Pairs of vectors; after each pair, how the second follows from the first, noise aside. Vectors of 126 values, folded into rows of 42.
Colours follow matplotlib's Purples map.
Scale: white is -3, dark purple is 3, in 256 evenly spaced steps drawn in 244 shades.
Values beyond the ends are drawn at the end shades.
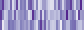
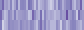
shrunk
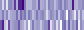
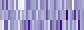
negated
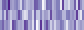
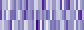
negated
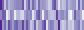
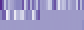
partly zeroed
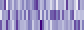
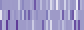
partly zeroed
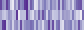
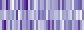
copied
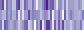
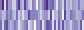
copied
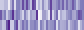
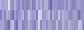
shrunk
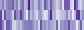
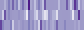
partly zeroed
